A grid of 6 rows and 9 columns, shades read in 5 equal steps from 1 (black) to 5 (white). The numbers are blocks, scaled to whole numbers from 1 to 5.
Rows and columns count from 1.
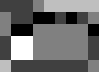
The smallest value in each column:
2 1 1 1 1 2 1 2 1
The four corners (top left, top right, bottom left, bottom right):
2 4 4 3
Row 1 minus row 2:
-1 0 0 2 3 2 3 2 1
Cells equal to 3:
20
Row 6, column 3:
2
